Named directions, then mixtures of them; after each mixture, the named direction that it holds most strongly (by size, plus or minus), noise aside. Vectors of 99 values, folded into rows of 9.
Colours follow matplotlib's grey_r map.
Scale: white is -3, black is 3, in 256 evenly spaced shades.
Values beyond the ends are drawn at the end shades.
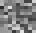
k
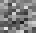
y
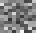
k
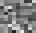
k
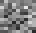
y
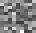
k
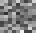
k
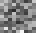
y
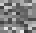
k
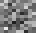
y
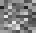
k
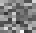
k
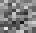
y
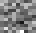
y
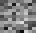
y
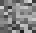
k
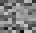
k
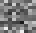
y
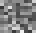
k
